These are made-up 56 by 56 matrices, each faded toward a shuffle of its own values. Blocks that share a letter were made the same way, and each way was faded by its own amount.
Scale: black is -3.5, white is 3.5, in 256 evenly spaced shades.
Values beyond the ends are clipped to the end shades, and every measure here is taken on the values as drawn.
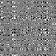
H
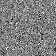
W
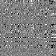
H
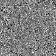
W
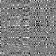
H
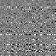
H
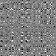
H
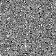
W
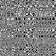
H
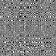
H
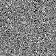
W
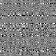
H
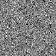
W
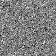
W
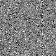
W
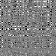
H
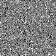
W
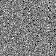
W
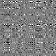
H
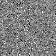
W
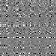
H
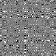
H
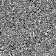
W
